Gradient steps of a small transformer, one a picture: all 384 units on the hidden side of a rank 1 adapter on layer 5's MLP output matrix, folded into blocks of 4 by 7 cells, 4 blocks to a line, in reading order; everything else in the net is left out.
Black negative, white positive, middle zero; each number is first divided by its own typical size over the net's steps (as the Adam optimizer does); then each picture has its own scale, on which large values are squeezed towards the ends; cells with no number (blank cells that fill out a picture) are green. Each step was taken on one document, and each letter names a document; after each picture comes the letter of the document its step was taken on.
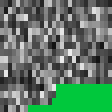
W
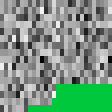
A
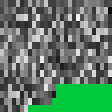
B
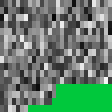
W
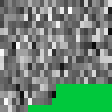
A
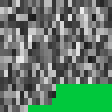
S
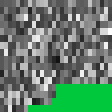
B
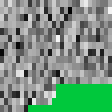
A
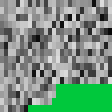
B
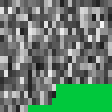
S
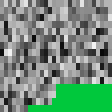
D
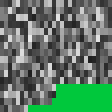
S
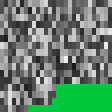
D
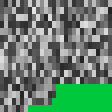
D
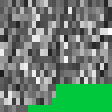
B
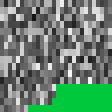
S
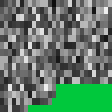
D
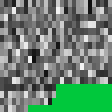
W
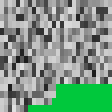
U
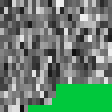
S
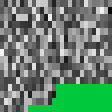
A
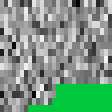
D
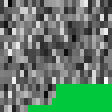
W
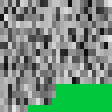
W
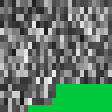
U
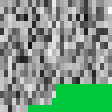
A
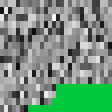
S
